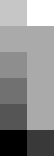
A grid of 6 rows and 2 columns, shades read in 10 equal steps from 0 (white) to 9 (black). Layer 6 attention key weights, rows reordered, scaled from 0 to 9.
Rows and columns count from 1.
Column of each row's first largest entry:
1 1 1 1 1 1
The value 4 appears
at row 3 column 1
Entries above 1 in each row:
1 2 2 2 2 2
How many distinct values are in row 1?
2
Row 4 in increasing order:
3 5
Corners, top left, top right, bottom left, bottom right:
2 0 9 7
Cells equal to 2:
1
